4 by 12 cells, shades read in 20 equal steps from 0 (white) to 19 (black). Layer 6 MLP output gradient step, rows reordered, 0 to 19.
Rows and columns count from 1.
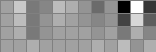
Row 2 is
7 5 10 8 6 7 8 9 8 14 3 12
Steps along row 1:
down up down down up up up down up down up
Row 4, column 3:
6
